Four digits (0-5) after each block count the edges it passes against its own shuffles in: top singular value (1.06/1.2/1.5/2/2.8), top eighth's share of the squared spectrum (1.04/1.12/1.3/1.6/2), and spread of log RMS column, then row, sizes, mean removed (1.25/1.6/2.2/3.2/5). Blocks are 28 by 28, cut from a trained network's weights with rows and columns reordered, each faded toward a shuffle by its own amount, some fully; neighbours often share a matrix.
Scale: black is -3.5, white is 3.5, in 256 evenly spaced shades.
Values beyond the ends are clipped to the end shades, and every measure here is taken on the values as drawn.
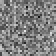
0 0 0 0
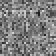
3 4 0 1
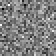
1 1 0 0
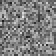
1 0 0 0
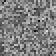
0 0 0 0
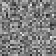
3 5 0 1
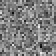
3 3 1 0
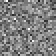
2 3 0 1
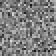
2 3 0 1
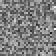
0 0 0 0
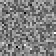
0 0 0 0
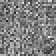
2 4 0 0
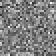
2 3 0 1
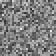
0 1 0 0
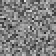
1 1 0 0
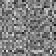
3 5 1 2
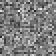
2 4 0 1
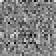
3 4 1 2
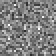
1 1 0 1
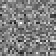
3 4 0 2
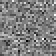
2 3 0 1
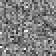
0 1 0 0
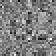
3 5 1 2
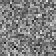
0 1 0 0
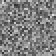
0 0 0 0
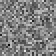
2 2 0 0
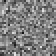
2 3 0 0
